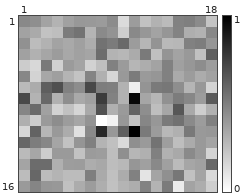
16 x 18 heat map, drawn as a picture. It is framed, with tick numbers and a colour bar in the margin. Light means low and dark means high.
Values change most from cell to cell in the centre. There are no regular stripes. On average the colour sits 40% of the way up the scale. In the centre lies a patch that is rougher than the rest.
